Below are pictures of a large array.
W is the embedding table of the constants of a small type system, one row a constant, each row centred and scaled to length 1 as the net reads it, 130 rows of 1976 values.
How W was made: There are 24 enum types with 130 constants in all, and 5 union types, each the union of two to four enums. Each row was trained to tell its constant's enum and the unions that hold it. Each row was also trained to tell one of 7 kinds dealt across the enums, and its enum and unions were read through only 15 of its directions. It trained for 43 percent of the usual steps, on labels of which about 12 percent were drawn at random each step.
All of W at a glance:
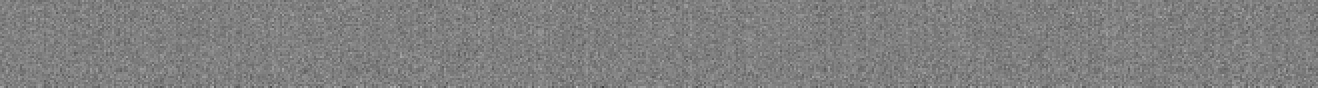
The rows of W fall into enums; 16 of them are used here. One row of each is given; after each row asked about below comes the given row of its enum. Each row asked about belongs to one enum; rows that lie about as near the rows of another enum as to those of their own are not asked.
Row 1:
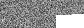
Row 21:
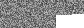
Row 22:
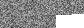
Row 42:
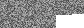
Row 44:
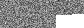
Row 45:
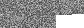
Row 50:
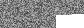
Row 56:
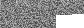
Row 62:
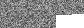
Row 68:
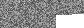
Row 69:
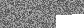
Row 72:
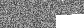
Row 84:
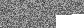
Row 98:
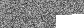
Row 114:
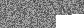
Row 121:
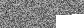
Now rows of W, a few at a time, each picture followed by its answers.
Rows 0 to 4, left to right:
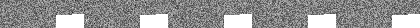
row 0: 42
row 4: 84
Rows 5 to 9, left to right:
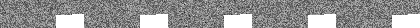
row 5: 72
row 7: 62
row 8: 72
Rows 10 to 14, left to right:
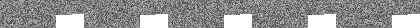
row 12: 121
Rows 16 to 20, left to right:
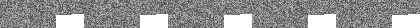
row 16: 114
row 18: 84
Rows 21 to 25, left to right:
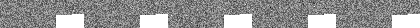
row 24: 121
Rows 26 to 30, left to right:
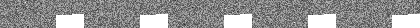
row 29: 72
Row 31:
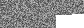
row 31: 68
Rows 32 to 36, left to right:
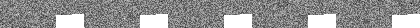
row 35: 22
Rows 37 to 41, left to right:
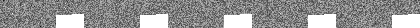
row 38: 56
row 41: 1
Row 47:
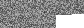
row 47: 84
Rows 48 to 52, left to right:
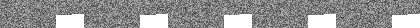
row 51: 68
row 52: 114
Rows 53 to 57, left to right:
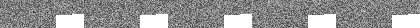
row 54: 72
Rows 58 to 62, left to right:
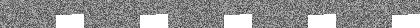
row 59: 62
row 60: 121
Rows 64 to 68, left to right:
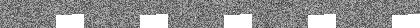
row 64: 50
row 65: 21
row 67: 22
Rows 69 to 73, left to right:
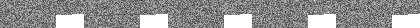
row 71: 121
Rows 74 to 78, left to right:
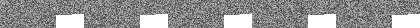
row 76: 114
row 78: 42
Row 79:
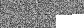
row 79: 68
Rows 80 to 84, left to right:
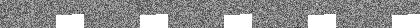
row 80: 50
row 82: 42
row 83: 22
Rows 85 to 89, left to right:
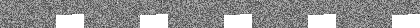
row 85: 69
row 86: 45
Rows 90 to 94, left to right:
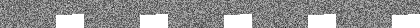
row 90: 68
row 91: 68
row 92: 114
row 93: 21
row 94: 84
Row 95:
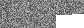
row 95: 62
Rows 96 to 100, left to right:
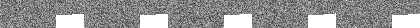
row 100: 42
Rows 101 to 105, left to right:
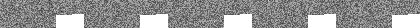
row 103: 56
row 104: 56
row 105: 42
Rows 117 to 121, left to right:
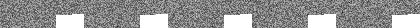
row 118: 72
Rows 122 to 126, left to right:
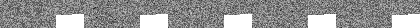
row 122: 50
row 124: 69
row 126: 114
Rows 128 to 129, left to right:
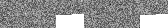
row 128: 84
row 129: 121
